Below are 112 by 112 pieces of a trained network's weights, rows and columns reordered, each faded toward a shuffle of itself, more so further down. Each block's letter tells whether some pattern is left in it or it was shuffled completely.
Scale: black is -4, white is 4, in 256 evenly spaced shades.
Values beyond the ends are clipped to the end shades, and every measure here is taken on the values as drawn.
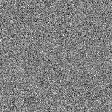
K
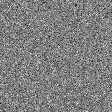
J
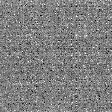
K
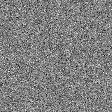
J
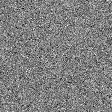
J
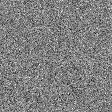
J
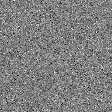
J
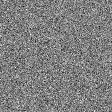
J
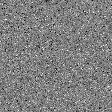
J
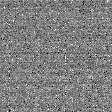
K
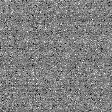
K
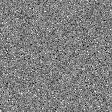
J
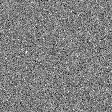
J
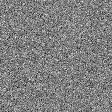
J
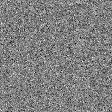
K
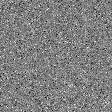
J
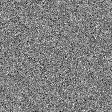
J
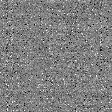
K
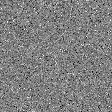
J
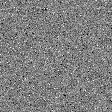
J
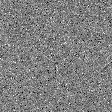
J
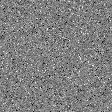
J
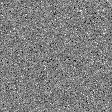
J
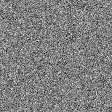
J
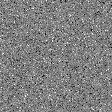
J
